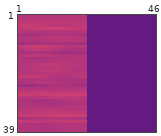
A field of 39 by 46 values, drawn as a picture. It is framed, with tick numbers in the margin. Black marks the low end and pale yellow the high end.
The table splits into one row of 2 panels. Panel 1,1: middling, streaked across, faint in contrast. Panel 1,2: low, flat.
